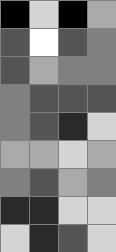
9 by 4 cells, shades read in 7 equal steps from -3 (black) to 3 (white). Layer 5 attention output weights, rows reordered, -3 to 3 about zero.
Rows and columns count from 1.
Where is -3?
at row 1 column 1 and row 1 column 3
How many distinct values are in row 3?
3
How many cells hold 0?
7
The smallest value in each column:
-3 -2 -3 -1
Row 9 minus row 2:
3 -5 0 2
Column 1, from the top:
-3 -1 -1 0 0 1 0 -2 2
